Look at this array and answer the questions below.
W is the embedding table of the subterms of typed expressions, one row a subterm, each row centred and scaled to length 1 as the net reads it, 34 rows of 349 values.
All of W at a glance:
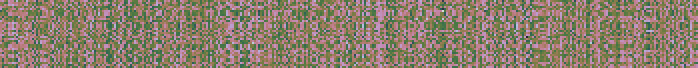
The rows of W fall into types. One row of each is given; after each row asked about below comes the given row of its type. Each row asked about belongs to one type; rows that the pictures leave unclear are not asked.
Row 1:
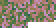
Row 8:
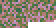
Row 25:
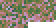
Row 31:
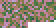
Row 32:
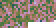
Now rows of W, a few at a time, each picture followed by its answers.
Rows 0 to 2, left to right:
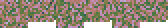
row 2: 31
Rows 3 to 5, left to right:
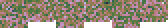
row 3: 25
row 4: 32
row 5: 1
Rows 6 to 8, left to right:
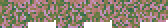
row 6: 1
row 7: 1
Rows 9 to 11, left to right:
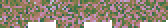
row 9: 8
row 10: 25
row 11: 31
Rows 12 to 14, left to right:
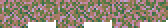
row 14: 31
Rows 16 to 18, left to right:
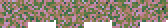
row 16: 31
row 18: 32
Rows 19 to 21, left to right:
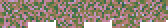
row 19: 31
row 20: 8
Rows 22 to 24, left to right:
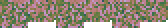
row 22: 1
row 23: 1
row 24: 31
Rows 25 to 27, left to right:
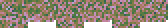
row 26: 8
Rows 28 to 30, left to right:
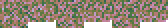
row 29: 8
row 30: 8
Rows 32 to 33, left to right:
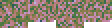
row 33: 8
